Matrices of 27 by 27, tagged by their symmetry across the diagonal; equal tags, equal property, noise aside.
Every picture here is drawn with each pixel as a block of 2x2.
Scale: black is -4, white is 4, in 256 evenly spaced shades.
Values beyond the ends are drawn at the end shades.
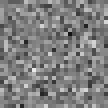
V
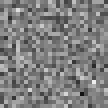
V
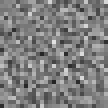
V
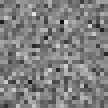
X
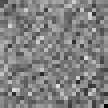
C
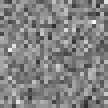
X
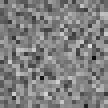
X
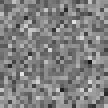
C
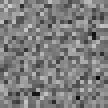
C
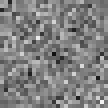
C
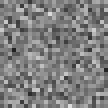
V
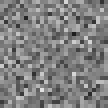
C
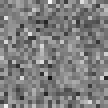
X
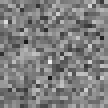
X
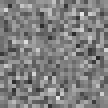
V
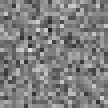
V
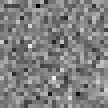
X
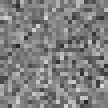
V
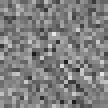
V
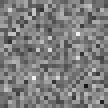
C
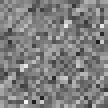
C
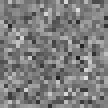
X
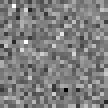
X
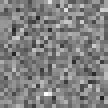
X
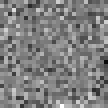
V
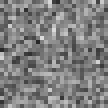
V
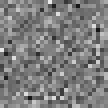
C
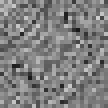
C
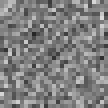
C
